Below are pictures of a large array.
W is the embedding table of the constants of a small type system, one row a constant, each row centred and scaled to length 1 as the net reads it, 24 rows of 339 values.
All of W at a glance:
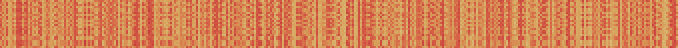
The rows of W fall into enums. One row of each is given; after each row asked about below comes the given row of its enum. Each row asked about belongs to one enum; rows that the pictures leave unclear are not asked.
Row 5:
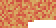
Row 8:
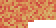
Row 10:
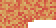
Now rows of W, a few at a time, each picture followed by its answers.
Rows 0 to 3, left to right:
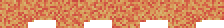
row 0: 10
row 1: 5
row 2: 8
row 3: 10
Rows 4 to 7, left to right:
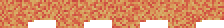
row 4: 5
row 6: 8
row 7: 10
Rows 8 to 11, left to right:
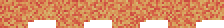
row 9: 5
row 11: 5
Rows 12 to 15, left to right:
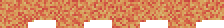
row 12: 10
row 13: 5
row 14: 8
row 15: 5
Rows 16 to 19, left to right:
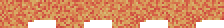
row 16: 5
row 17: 8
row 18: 10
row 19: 10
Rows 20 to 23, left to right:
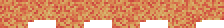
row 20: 8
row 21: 8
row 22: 8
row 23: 10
